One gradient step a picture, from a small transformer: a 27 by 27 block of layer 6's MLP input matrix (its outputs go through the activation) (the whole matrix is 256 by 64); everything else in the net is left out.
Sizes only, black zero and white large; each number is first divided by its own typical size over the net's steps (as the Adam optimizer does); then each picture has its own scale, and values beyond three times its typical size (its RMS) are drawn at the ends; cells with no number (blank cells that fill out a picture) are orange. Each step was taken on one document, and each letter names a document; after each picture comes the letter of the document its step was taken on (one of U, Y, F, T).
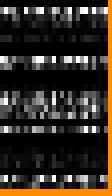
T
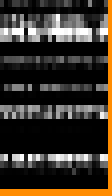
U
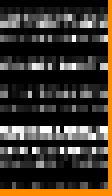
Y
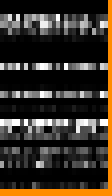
Y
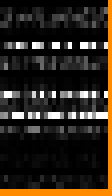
T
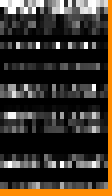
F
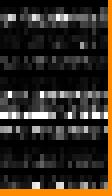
T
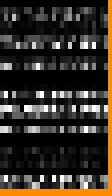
T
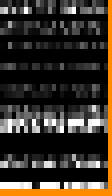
F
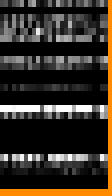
U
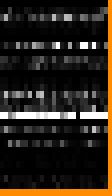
T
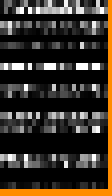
F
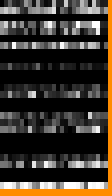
F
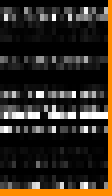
T
